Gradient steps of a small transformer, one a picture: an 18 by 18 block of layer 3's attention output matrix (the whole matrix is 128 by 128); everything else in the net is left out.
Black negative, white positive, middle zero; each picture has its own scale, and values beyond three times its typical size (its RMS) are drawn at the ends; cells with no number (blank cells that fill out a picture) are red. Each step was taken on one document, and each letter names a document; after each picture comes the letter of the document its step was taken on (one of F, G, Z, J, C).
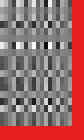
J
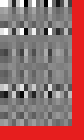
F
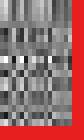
F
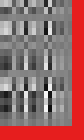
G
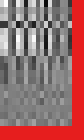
J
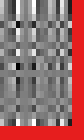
J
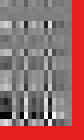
G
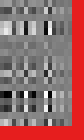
G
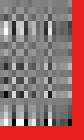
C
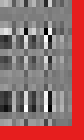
G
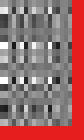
F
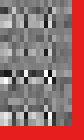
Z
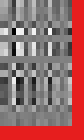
J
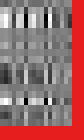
Z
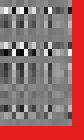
F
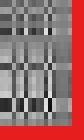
Z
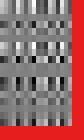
J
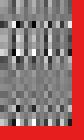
J
